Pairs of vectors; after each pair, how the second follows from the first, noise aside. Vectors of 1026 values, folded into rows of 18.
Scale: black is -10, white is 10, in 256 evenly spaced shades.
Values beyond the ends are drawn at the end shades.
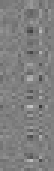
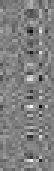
scaled up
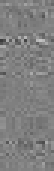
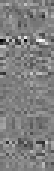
scaled up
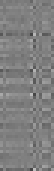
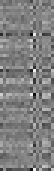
scaled up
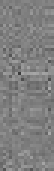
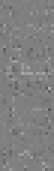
partly zeroed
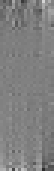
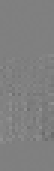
partly zeroed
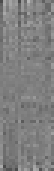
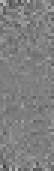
sign-scrambled
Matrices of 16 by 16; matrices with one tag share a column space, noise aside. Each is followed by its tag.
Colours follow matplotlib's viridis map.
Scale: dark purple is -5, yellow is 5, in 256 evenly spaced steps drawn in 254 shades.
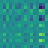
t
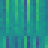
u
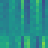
u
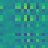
t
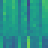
u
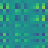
t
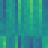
u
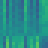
u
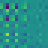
t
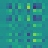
t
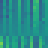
u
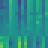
u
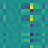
t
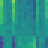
u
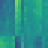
u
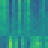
u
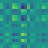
t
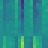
u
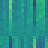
u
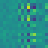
t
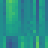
u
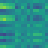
t
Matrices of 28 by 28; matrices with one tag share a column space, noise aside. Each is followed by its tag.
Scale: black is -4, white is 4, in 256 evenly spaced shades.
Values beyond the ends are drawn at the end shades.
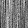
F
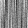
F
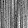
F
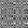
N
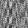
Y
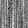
F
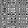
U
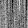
F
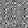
N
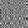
N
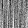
F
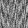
Y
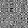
U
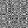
U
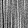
F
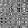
U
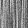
F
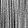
F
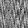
Y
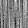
F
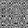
N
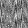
Y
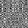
U
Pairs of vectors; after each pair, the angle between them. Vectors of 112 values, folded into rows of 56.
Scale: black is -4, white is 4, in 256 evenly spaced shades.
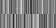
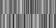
nearly parallel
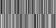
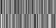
nearly parallel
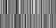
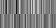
nearly parallel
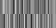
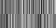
orthogonal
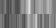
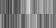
nearly parallel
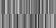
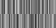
nearly parallel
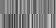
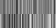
nearly parallel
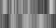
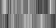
nearly parallel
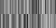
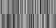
orthogonal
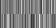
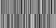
nearly opposite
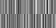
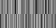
nearly opposite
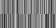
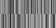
partly aligned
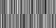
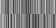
partly opposed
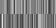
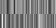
nearly parallel
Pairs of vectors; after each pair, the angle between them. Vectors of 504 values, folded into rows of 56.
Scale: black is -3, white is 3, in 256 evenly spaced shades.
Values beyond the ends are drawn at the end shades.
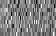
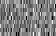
partly opposed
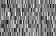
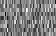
partly opposed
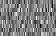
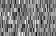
partly opposed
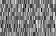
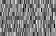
nearly parallel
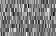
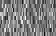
orthogonal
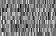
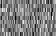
partly opposed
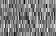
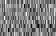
partly opposed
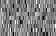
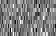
nearly opposite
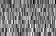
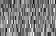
nearly parallel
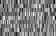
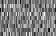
orthogonal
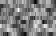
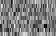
partly opposed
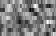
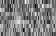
partly opposed
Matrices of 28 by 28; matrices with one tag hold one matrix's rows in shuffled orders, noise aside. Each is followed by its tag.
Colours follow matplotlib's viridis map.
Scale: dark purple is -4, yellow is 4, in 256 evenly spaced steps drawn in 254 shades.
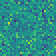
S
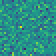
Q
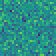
Q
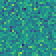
Q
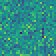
S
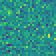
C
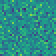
Q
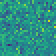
C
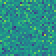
S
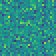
S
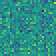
S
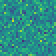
Q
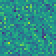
S
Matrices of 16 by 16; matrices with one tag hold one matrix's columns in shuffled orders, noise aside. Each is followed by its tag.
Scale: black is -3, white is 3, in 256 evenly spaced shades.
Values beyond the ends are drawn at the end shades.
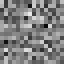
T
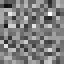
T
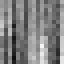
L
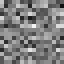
T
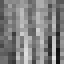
L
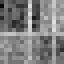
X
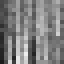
L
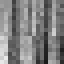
L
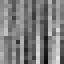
L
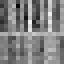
X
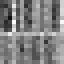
X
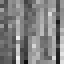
L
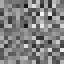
T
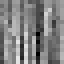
L
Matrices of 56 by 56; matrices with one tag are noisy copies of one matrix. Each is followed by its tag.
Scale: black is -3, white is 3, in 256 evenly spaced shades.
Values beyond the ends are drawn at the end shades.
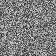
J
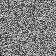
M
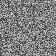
M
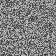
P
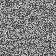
P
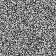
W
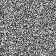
J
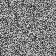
M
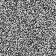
W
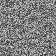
P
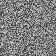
J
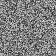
W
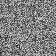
M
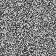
J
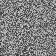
J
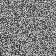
M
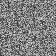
M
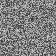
P
